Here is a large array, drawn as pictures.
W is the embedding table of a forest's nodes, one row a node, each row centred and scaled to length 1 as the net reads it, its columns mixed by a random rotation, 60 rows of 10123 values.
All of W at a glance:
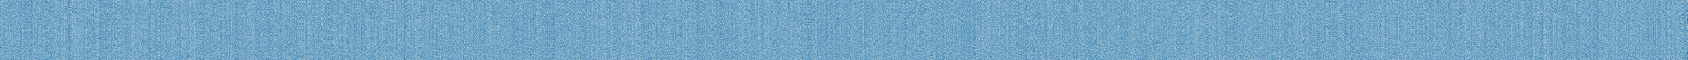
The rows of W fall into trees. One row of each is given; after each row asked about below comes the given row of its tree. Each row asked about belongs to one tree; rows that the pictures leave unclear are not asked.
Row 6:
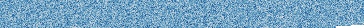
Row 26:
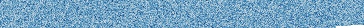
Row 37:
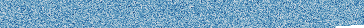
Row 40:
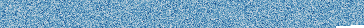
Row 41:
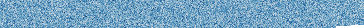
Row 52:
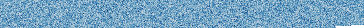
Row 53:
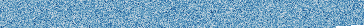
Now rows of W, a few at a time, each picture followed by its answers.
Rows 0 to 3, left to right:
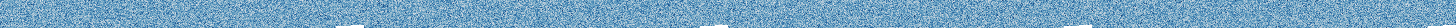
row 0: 26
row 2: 41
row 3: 37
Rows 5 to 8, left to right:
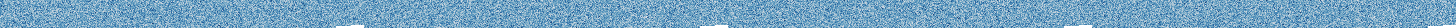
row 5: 41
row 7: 37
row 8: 6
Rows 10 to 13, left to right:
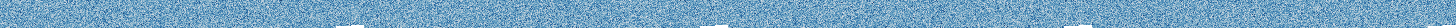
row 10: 52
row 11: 6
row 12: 6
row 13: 37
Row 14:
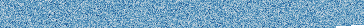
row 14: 37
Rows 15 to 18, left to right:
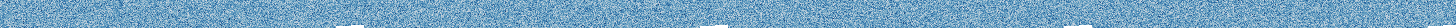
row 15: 40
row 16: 41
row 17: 26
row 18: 37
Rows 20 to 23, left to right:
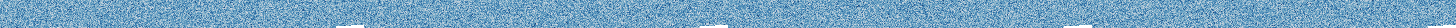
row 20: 53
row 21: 41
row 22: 37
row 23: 52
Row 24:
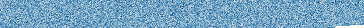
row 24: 37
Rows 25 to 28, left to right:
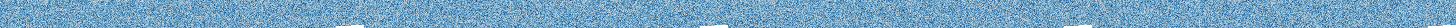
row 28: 41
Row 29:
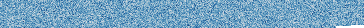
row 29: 40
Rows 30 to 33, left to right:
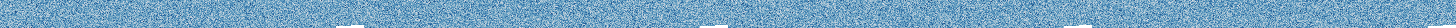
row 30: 40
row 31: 37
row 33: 37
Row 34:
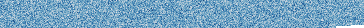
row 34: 41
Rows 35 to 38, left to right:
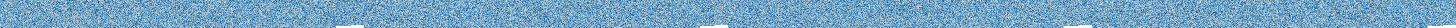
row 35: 53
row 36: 41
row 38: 52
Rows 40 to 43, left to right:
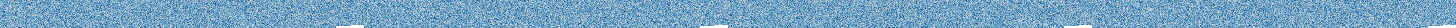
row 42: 40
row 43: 41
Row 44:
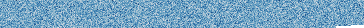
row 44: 53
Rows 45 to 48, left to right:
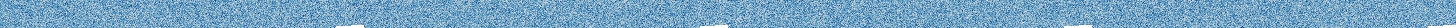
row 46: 41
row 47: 40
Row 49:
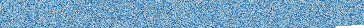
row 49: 26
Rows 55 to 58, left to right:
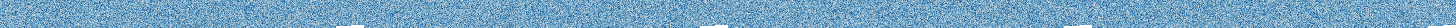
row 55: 40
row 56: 6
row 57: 52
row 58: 37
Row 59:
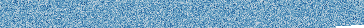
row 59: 41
